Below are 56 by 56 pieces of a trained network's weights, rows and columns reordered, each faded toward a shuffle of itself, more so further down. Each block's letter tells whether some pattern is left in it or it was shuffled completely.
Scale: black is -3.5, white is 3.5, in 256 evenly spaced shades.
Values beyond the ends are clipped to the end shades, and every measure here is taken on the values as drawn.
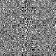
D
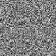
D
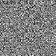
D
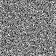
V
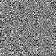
D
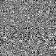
D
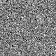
V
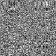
D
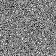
V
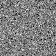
V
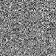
D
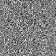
D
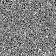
V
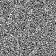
V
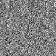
D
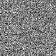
D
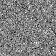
V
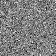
V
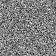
V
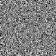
D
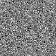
D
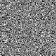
D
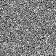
V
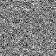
D
